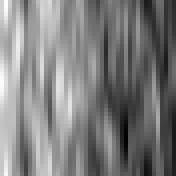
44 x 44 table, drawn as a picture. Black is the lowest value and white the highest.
Slope: up to the left. Ninth with the lowest average: bottom right. Average level on the scale: 50%. Grain: streaks running down.
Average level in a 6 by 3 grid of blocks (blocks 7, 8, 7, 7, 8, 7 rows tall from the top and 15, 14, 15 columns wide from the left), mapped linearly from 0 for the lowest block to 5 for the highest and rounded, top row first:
5 2 1
5 3 1
5 3 1
4 3 1
4 3 0
4 2 0
